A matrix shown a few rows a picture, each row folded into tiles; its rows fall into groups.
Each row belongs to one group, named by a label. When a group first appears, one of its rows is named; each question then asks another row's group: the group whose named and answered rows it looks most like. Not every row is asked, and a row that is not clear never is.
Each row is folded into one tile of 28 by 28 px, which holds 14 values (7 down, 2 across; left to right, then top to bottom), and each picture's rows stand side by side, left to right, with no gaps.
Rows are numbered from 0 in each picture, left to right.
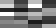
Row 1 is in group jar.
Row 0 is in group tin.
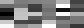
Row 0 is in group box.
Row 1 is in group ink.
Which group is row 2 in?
tin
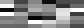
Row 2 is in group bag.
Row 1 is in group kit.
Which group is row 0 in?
tin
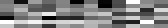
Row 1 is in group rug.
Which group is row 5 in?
box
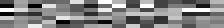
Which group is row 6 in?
bag
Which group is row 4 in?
jar
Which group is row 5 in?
jar
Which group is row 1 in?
ink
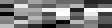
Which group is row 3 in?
bag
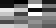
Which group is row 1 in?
tin
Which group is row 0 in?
bag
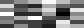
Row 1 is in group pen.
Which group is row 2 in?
box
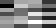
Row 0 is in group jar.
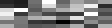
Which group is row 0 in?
bag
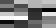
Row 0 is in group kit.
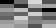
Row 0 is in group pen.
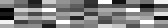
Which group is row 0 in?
box
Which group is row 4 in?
pen
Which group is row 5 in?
rug
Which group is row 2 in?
rug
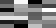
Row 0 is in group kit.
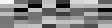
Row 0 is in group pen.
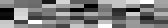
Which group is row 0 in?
box
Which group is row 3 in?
ink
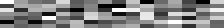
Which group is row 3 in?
kit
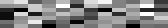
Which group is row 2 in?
jar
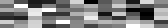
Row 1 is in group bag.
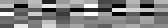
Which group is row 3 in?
tin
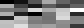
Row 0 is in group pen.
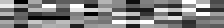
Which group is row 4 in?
rug
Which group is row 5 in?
box
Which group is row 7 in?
tin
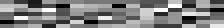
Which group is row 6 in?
jar
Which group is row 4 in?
ink
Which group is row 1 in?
pen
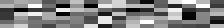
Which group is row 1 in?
tin
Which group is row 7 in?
jar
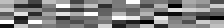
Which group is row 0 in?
jar
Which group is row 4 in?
kit
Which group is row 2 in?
tin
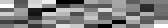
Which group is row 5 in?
ink
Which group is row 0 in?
jar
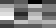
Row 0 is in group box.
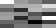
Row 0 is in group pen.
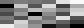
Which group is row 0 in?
ink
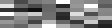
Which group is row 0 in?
tin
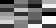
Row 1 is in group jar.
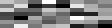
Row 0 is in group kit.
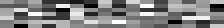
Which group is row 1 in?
rug
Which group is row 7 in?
kit
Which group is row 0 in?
bag
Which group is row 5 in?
tin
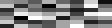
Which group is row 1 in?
kit
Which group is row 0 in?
jar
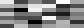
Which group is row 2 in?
box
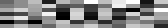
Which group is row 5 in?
pen
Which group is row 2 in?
box
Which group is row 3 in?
box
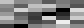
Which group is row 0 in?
bag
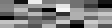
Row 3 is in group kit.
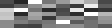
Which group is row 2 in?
box
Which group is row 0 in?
bag
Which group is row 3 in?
tin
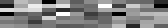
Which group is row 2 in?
tin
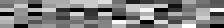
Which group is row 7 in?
bag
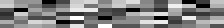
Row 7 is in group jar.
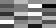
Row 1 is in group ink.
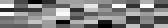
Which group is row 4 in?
jar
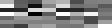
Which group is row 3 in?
ink
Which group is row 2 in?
tin
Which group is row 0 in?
tin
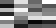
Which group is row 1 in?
kit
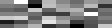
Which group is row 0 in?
kit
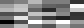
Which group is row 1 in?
rug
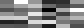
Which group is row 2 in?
pen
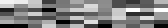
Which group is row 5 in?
pen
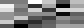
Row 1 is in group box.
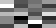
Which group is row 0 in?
jar
